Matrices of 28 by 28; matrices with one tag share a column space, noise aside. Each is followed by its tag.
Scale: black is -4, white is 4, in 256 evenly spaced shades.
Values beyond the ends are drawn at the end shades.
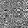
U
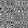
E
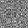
U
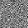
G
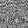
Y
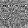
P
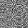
G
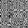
U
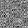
U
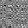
P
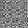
U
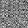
U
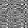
G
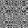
E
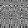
P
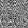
Y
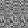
Y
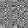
P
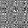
E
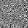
P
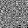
E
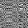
G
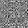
U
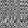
Y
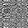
G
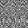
Y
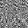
Y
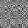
P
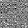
G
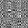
U
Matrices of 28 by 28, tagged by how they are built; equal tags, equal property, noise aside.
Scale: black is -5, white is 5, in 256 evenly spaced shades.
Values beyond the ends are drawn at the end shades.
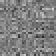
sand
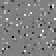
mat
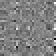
sand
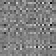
sand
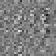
sand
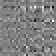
sand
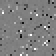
mat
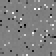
mat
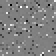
mat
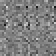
sand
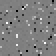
mat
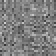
sand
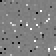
mat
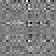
sand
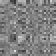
sand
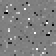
mat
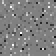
mat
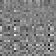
sand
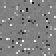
mat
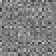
sand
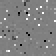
mat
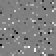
mat
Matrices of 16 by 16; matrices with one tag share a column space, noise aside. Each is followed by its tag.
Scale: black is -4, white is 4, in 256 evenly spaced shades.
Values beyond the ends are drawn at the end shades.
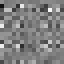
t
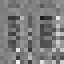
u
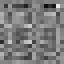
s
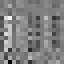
u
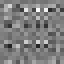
t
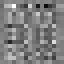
s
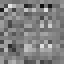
t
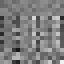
u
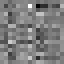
s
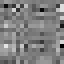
t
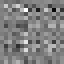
t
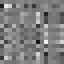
s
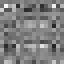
t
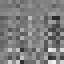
u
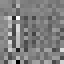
u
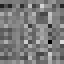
s
